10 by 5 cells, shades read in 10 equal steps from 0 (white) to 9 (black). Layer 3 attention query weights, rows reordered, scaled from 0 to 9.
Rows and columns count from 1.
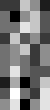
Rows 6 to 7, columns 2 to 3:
4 5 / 1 5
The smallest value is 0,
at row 9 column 2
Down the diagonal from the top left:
7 9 1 4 4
